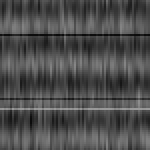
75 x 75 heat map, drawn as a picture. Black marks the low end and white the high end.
Overall the values sit about 30% of the way up the scale. Stripes running across repeat 4 times from top to bottom. Rows 18, 50 and 55 differ from the rows beside them.
